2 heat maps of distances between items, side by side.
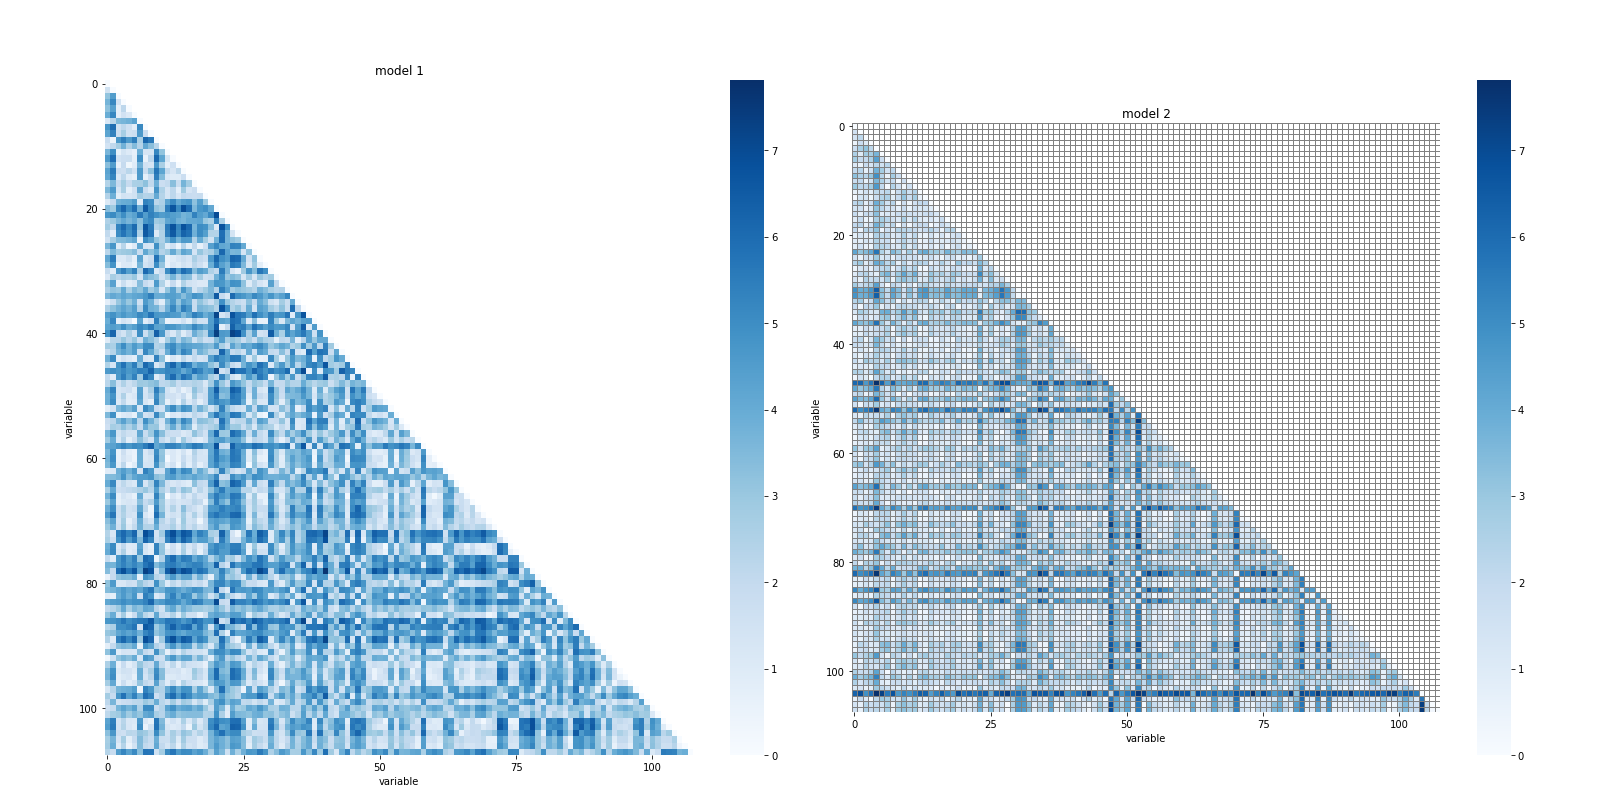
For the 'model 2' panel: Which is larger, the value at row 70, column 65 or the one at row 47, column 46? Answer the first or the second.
the second
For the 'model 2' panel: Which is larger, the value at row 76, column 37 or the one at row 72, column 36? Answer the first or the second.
the second
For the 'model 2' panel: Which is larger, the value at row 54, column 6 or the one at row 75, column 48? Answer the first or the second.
the second
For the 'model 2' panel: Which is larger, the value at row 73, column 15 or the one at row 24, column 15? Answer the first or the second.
the first
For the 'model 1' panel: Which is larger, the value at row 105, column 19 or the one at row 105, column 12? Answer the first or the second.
the first
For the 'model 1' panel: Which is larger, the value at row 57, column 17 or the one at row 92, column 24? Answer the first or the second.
the second
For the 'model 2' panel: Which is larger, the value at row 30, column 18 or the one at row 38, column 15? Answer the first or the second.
the first
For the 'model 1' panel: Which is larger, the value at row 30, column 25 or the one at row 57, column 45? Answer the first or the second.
the second
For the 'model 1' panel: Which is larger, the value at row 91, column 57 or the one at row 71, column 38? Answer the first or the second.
the second
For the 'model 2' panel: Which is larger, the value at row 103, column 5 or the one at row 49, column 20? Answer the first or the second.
the first
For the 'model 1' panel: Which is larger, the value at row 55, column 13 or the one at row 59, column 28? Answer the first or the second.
the first
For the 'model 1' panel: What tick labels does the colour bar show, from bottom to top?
0, 1, 2, 3, 4, 5, 6, 7
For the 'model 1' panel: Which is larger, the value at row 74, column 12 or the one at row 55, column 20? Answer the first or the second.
the second
